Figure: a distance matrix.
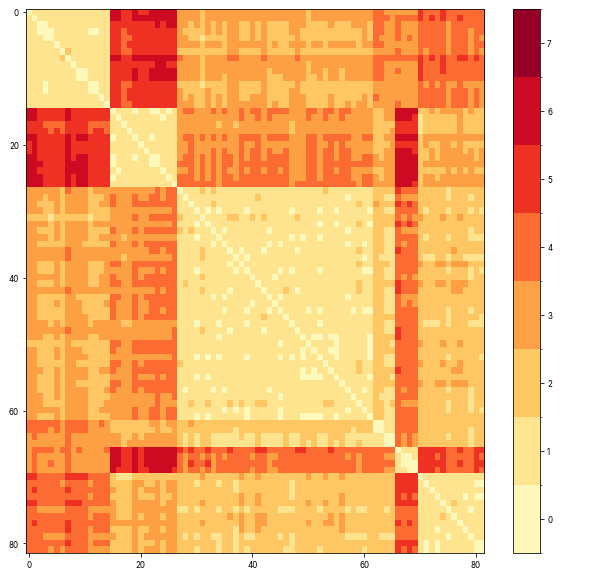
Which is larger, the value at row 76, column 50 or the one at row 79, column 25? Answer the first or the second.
the second
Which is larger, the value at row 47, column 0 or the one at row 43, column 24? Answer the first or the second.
the second
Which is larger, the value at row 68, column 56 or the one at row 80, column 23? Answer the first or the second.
the first
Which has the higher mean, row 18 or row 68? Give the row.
68
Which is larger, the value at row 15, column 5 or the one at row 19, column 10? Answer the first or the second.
the second
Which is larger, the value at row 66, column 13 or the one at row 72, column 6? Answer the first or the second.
the second
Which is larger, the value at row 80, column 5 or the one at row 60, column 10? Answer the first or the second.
the first
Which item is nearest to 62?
63
